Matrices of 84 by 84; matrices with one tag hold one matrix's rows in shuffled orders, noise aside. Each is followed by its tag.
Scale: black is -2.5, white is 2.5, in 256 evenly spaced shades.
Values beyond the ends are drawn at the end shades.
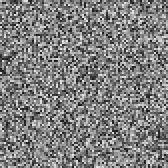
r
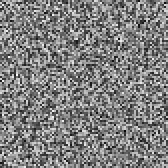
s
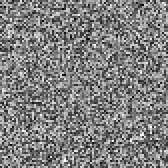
s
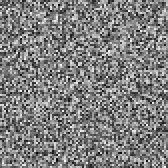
r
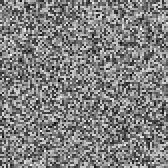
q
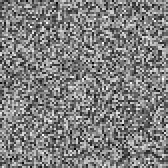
q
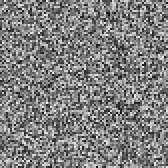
q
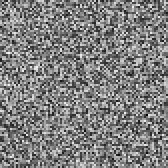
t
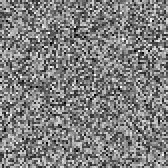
s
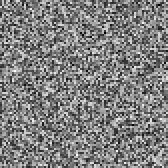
q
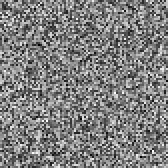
s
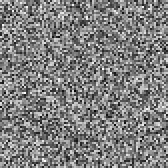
s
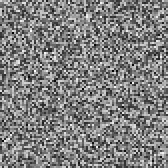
q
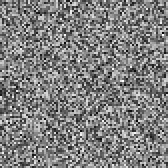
r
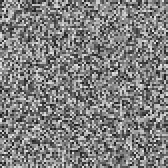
s
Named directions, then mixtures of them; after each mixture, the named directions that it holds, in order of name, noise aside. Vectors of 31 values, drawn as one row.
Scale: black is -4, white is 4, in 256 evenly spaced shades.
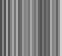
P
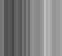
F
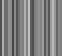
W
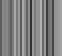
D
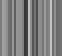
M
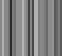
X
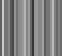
W, X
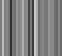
X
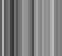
F, W, X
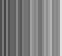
F, P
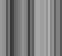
F, P, X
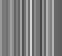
D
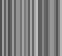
P, X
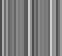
M, P, W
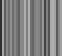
P, W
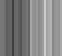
F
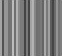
W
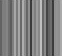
D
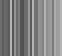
D, F, X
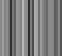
X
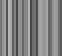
P, W, X
